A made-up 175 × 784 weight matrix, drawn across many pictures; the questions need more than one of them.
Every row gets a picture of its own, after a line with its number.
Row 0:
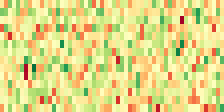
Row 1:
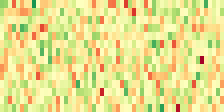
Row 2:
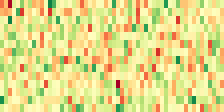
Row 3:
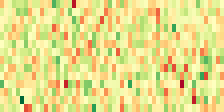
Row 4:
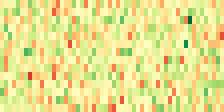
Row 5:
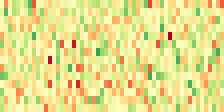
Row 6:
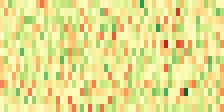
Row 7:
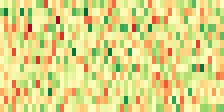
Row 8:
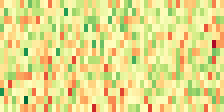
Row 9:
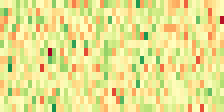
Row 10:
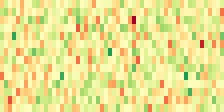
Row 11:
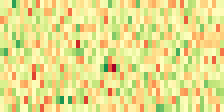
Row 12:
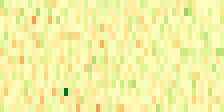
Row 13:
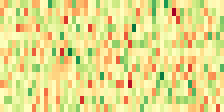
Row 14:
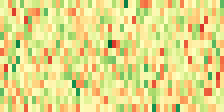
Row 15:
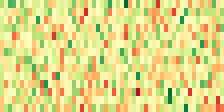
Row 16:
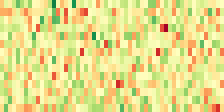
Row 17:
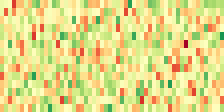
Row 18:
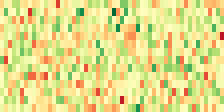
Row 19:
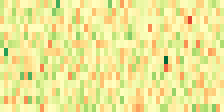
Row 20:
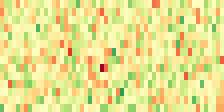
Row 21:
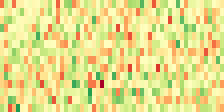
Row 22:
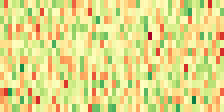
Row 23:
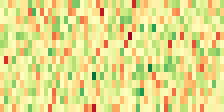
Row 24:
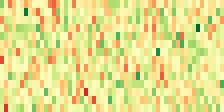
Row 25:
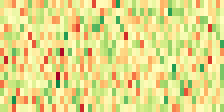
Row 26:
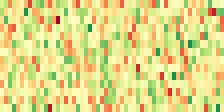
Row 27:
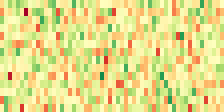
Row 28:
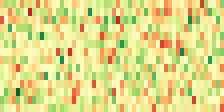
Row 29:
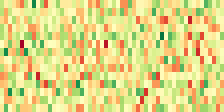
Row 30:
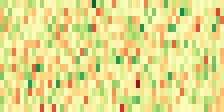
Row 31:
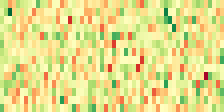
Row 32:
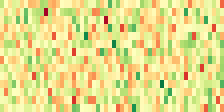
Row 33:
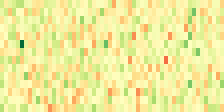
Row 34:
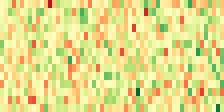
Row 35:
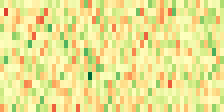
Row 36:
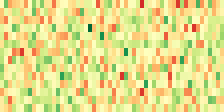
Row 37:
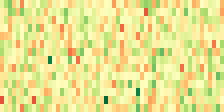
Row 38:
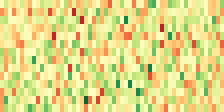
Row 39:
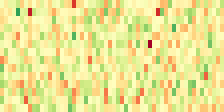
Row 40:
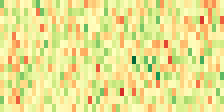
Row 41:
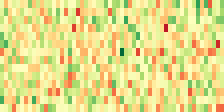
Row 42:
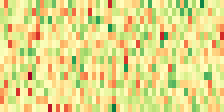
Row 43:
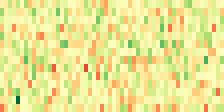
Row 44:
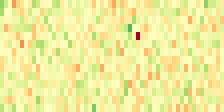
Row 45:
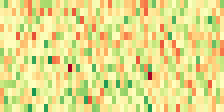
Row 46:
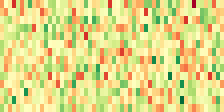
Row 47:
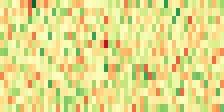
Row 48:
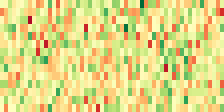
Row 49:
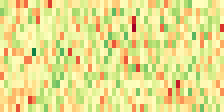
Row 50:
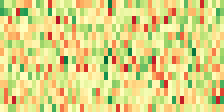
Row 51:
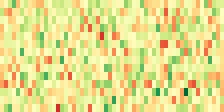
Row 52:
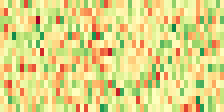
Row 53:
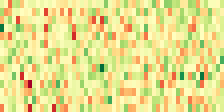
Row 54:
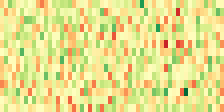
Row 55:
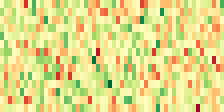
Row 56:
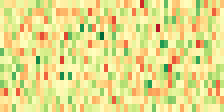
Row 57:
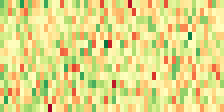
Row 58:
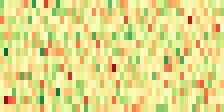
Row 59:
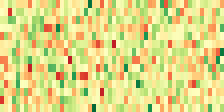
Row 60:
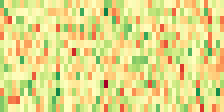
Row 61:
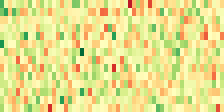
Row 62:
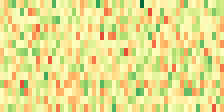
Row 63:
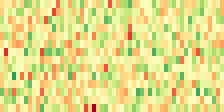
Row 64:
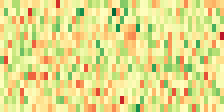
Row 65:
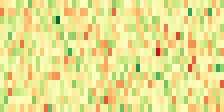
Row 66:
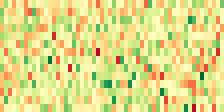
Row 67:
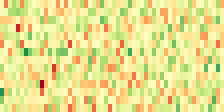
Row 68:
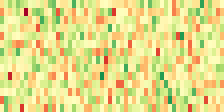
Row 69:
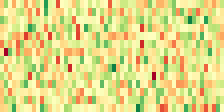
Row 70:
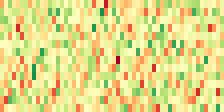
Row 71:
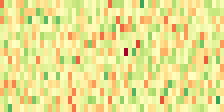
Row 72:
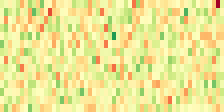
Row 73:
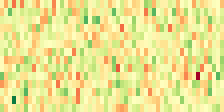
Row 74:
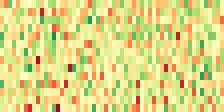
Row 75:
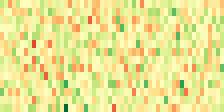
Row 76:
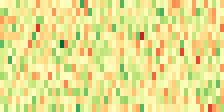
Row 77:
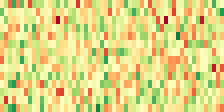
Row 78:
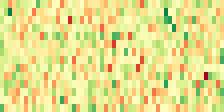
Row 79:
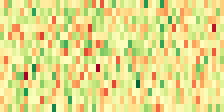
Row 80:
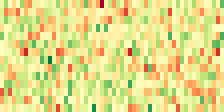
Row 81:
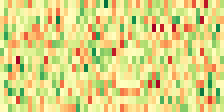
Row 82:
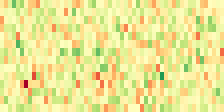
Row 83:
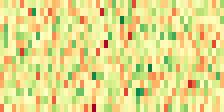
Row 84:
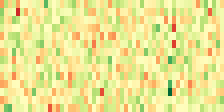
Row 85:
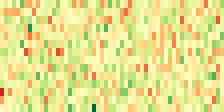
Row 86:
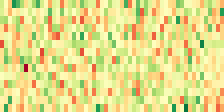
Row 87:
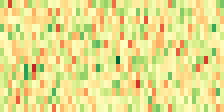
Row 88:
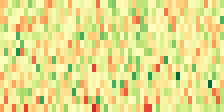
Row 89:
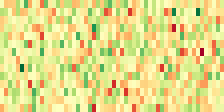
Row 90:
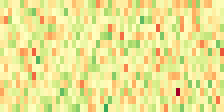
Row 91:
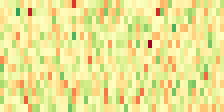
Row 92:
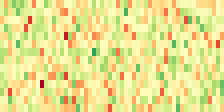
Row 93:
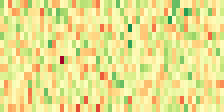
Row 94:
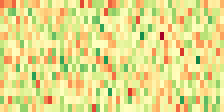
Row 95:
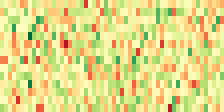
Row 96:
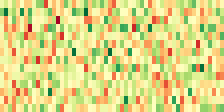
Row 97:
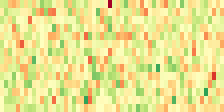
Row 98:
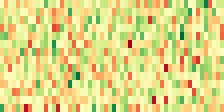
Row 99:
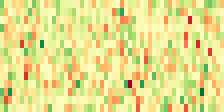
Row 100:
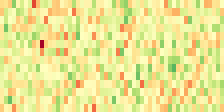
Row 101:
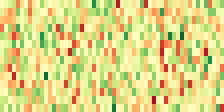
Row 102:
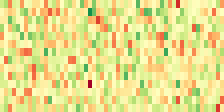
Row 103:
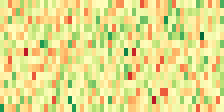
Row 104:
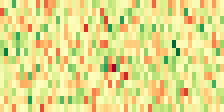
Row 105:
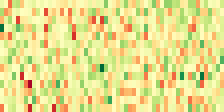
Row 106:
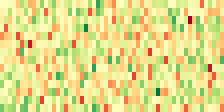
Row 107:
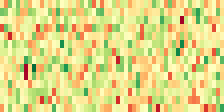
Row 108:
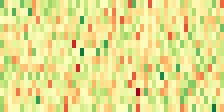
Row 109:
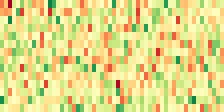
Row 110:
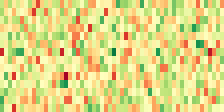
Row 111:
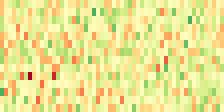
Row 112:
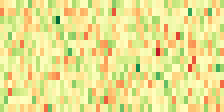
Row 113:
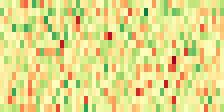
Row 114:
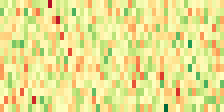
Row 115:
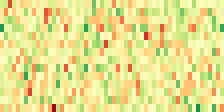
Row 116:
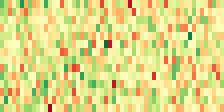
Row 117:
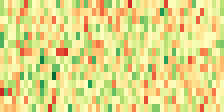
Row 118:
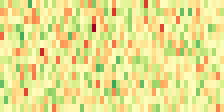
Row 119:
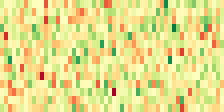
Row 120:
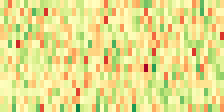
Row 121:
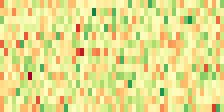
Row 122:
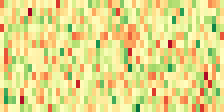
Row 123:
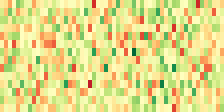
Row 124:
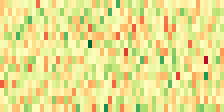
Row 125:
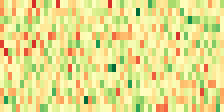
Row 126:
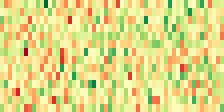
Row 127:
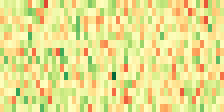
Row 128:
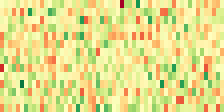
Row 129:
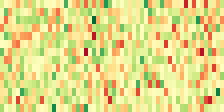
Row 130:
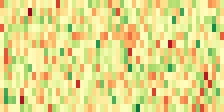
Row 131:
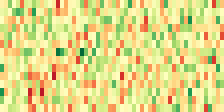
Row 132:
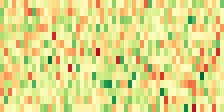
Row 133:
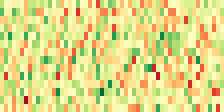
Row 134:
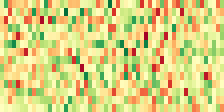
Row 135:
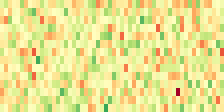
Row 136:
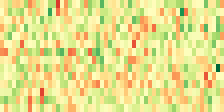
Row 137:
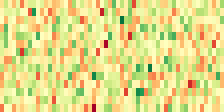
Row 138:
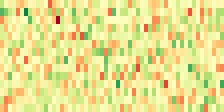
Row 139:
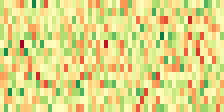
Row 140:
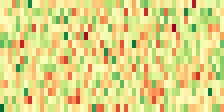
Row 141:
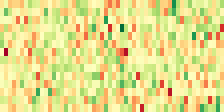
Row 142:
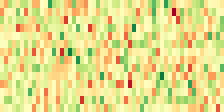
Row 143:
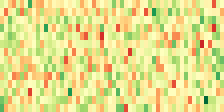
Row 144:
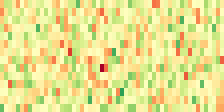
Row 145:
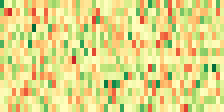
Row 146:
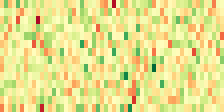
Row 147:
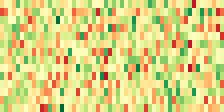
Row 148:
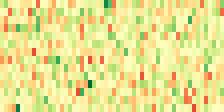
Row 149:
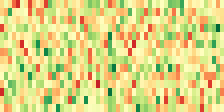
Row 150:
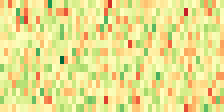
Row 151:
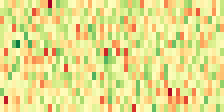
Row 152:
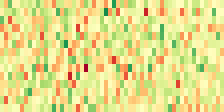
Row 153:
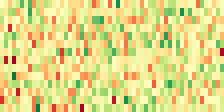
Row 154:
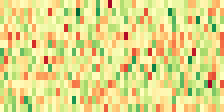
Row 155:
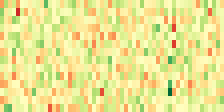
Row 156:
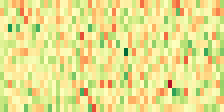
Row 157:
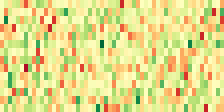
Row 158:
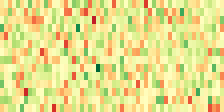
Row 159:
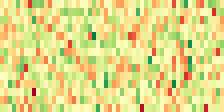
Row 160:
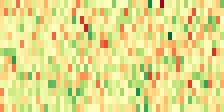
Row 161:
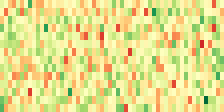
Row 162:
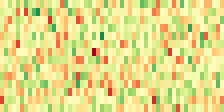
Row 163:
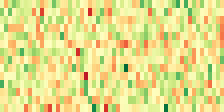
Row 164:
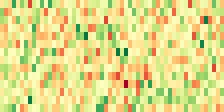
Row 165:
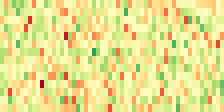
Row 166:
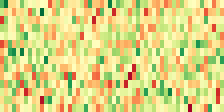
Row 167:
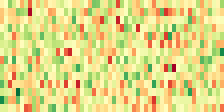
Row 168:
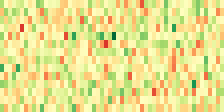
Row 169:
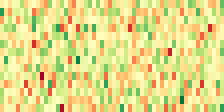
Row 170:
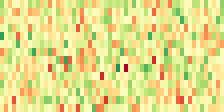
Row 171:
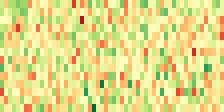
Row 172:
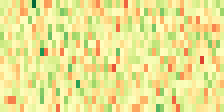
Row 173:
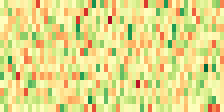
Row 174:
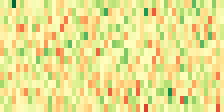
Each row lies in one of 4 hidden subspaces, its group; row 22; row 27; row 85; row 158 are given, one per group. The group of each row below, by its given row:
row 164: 27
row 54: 22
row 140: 27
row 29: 85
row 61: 85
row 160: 85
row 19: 85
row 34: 27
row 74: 22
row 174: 27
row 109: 27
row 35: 158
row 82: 85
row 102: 158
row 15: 27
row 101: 22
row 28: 22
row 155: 22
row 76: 158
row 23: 85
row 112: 27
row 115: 158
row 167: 22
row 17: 85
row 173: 158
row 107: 158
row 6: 22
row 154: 85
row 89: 158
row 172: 85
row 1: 85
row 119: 158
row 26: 27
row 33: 85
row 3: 22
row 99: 85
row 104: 85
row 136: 85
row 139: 85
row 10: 27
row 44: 85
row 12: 27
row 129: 158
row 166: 27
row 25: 22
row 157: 27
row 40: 158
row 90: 22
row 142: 27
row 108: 85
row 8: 85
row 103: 22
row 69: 85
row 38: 85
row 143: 27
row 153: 22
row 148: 22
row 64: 85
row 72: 85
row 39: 22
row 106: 85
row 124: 22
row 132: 85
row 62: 22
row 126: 22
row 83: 85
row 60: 158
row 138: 27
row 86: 27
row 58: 85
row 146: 27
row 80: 85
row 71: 22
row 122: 85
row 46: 27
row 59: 158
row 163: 22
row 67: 85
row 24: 27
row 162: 27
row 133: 85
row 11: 85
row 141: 27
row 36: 22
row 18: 85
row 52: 158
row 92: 85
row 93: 27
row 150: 27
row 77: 27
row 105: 158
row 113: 85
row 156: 22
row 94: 27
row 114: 27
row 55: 85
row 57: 85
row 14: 27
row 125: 85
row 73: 27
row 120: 27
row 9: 158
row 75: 22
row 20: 158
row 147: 27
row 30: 158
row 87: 158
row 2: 27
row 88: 85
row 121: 85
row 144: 158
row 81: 158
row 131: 85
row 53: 158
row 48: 27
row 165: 85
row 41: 27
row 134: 22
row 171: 22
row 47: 85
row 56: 22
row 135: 22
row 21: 158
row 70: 158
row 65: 27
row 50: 27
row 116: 85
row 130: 85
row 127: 22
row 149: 85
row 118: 158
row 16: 27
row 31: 22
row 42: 22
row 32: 27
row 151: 27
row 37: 27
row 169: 158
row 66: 85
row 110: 22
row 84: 22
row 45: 85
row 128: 22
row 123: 22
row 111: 85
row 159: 27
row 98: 22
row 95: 158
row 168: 22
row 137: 85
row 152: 158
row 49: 27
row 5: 85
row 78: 22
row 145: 158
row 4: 85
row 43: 158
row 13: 27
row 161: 27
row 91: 22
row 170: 27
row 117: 85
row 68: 27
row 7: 27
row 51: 22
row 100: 85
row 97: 85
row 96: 27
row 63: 85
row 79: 158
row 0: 158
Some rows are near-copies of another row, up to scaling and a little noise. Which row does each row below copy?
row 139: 29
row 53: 105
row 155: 84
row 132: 66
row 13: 142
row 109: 2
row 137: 83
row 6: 54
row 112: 65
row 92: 165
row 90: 135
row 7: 96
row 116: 57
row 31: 78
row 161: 143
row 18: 64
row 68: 27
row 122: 130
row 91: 39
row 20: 144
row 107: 0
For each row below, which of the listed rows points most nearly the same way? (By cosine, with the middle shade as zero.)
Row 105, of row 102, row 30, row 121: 102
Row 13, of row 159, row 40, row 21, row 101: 21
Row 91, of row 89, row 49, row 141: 89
